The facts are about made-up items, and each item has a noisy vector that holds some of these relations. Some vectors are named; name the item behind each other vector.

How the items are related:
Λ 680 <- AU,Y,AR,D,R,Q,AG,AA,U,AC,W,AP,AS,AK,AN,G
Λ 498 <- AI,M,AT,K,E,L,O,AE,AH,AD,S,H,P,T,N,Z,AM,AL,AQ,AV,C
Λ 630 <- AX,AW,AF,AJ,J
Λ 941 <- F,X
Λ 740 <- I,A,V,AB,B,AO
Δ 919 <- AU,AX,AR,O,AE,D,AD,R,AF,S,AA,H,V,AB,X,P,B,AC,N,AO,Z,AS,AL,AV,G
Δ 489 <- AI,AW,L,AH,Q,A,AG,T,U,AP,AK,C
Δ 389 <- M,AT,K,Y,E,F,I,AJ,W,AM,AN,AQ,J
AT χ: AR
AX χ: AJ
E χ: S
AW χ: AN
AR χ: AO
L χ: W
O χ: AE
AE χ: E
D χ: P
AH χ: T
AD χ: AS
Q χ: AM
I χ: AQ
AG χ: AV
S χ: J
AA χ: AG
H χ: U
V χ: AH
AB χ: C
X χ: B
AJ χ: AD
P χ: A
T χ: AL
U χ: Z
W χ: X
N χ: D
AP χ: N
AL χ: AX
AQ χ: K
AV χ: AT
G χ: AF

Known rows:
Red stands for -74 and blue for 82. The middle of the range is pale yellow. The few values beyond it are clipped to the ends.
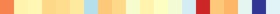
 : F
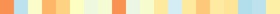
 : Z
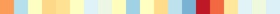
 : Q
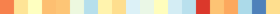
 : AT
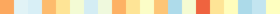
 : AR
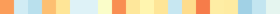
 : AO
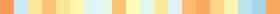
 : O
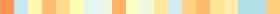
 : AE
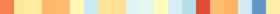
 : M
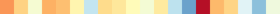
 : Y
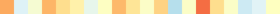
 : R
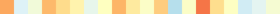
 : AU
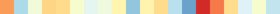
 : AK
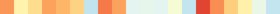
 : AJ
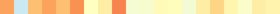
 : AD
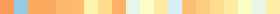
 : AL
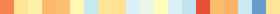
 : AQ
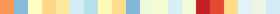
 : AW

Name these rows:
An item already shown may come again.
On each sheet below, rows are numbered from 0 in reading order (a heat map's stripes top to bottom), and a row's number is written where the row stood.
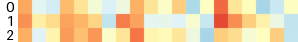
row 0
AR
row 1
AJ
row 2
AS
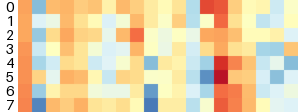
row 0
V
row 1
D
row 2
AX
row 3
AV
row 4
A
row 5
AN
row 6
AI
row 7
AH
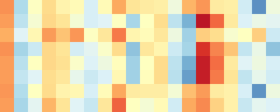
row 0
X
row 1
AP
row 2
AS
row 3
A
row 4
Q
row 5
AG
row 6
X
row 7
AF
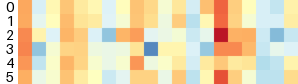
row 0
AB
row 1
G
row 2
J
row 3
C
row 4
Z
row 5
AA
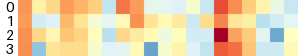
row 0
AJ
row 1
B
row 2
I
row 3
L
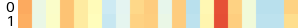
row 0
AA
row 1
AA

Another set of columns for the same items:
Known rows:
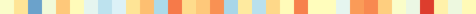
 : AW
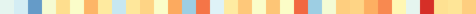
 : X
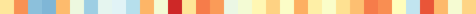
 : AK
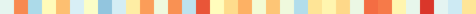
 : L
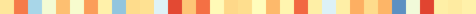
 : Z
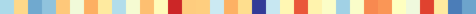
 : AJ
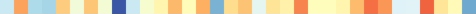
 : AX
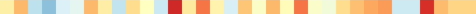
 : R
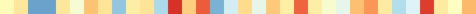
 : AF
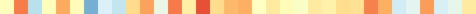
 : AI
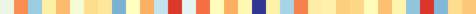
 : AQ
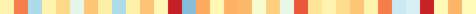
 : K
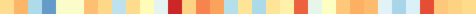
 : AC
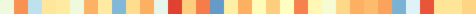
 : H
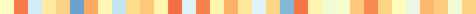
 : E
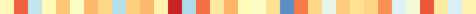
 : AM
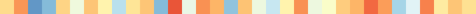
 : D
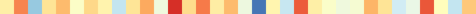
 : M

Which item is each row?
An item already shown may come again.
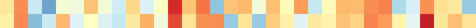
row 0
AS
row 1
AP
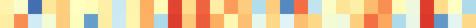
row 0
F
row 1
C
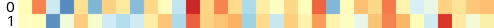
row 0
AR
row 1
AW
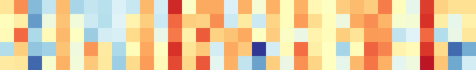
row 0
Q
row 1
AW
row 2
AI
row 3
AJ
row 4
J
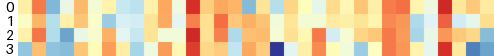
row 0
AP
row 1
AI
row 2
AS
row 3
AJ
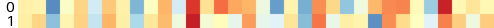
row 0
I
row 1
AT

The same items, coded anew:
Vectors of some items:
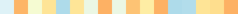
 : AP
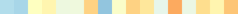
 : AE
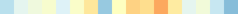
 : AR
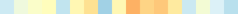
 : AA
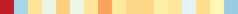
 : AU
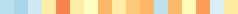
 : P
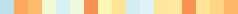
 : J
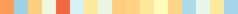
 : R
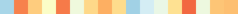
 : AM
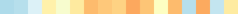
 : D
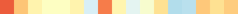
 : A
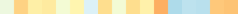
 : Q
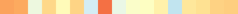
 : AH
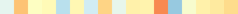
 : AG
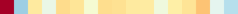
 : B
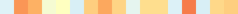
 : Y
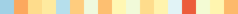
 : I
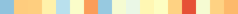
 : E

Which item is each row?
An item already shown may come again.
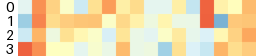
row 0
F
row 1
AJ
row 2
L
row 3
AI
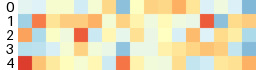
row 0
AR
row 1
AJ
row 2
Z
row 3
AV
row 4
A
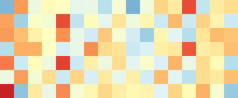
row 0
AT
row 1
Z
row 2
C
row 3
J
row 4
Z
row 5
AW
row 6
AF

